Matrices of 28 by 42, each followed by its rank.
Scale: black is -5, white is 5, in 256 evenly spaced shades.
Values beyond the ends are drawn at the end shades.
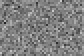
full rank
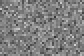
full rank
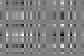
one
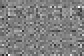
five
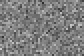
full rank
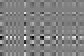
one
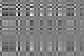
one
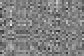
five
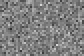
full rank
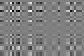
one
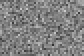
full rank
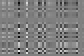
one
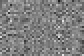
five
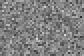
full rank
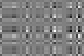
one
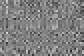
five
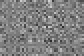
five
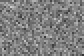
full rank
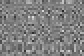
five
